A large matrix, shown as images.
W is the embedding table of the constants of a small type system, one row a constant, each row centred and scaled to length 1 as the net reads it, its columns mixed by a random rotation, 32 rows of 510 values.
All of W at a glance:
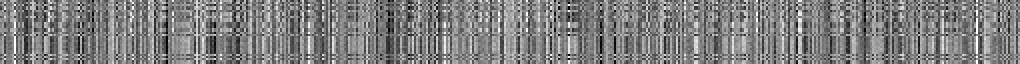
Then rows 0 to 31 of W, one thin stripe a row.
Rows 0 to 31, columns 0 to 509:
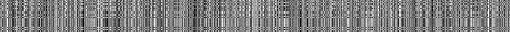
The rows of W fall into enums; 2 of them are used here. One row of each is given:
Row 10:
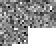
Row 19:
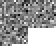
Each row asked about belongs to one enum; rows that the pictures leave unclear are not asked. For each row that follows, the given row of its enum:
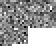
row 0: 10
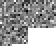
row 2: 19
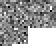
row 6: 10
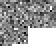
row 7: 10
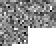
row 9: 10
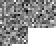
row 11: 19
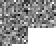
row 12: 19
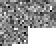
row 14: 10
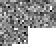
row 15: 10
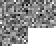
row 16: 19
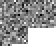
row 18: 19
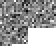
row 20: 19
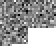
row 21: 19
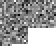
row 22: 19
